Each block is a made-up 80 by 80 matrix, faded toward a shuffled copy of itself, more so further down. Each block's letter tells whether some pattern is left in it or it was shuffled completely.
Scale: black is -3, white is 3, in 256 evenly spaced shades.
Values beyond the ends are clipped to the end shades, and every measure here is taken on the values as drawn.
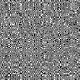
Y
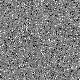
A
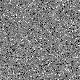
A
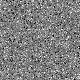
A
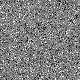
A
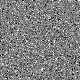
A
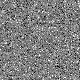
A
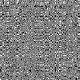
Y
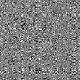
Y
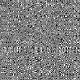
Y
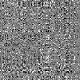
Y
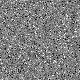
A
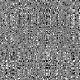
Y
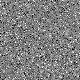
A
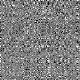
Y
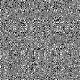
Y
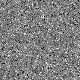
A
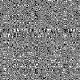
Y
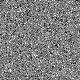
A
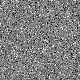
A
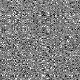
Y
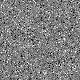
A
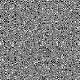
Y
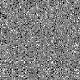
Y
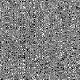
Y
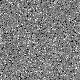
A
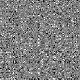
Y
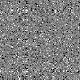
Y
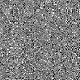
Y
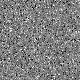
A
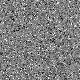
A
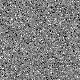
A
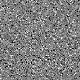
Y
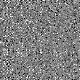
Y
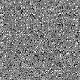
Y
